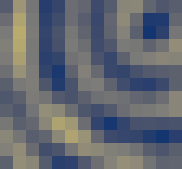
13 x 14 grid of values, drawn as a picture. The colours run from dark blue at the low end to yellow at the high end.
Ninth with the lowest average: bottom right. Odd rows or columns: none. Mirror symmetry: none. Rings: centred on the top right.
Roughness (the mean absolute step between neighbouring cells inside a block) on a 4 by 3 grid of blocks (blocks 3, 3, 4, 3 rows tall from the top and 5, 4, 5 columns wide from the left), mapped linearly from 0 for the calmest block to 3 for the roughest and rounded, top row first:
302 | 211 | 121 | 231
